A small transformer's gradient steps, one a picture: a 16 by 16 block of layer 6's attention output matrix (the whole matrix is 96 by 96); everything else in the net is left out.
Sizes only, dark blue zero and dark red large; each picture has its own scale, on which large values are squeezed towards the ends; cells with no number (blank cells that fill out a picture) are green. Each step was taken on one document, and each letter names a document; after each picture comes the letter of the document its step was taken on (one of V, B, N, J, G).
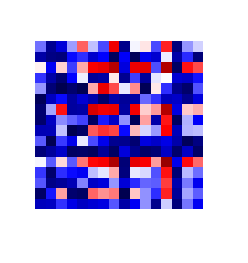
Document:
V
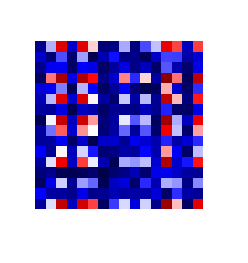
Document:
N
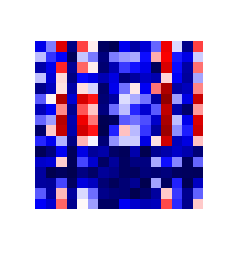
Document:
N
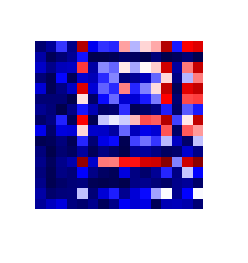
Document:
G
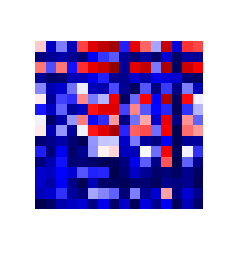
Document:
V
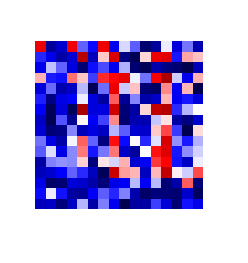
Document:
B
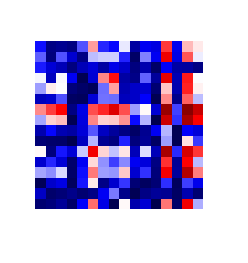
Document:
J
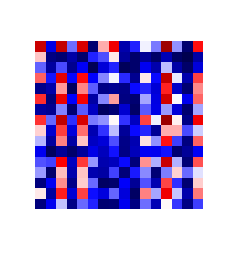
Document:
N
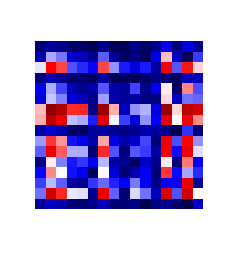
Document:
J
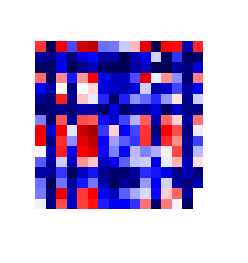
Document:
N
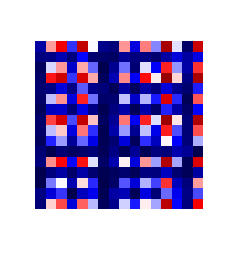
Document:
N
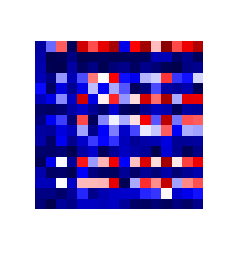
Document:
G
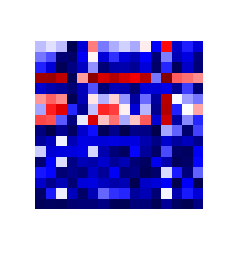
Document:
J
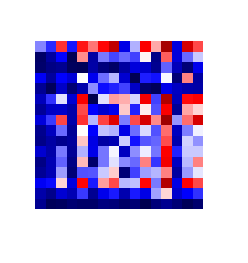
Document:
G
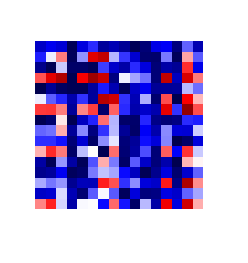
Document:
J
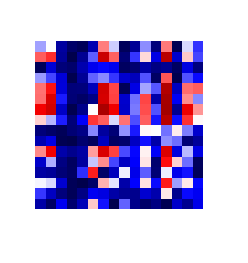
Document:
J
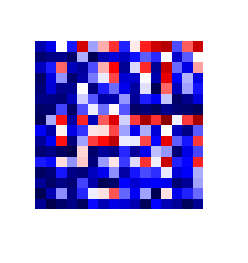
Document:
G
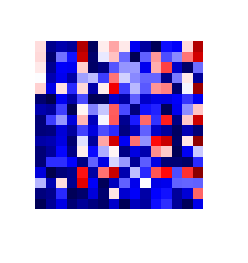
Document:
G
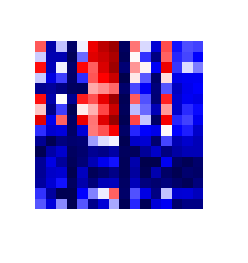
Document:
V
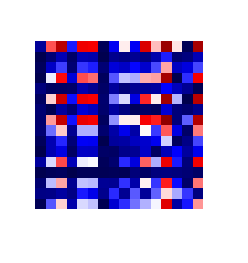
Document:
N
